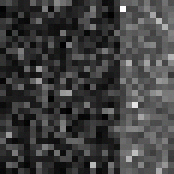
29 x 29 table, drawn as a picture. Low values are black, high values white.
Seam: vertical, 70% of the way across, the right part higher. Stripes: none. Odd rows or columns: none.
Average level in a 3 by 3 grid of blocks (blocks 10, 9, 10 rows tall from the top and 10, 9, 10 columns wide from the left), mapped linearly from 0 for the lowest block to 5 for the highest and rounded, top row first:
005 | 015 | 005
